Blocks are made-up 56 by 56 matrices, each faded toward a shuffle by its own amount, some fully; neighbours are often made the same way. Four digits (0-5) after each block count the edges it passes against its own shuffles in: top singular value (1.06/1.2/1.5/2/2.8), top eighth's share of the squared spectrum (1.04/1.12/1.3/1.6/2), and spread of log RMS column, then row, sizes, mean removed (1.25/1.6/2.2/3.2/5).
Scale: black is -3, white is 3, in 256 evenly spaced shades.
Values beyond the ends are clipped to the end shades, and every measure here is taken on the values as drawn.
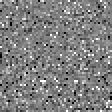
0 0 0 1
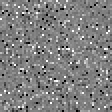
0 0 0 0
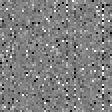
2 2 2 0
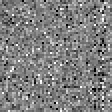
1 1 2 0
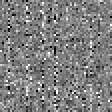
2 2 3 0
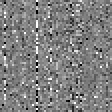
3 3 3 0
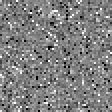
0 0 0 0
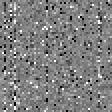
2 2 2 0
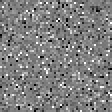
0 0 0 0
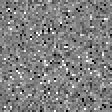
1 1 1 0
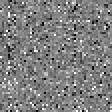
1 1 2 0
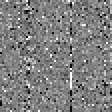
2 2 2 0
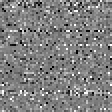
3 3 0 2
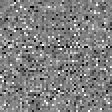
3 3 0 2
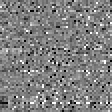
4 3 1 2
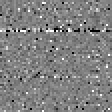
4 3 0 2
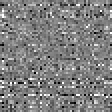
4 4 2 3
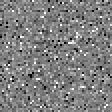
2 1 0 1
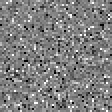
2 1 0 0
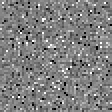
1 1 0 0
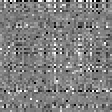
4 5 2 3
